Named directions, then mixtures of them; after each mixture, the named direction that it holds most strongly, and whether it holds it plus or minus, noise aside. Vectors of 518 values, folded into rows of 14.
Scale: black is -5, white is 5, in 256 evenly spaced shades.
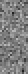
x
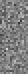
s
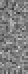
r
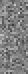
s, minus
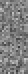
x, minus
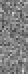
x, minus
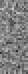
r, minus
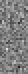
s, plus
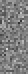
s, plus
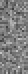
r, plus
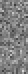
x, minus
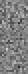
s, plus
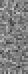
r, minus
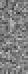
r, plus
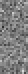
x, minus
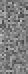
s, minus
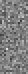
s, plus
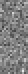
x, minus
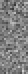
r, plus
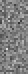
s, plus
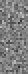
s, plus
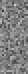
s, minus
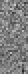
x, plus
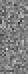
s, plus
